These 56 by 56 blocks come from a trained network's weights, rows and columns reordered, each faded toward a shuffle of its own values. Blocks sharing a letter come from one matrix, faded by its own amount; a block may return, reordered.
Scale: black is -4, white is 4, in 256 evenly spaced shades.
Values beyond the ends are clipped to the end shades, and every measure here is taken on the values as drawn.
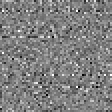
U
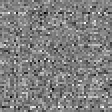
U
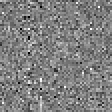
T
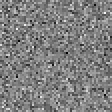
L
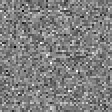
L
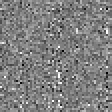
T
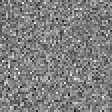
L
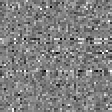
U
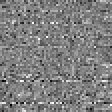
U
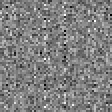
T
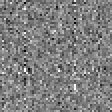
T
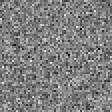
L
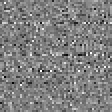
U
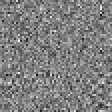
T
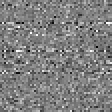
U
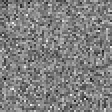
L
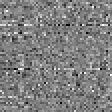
U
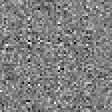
T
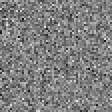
L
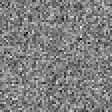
L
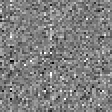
T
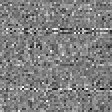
U
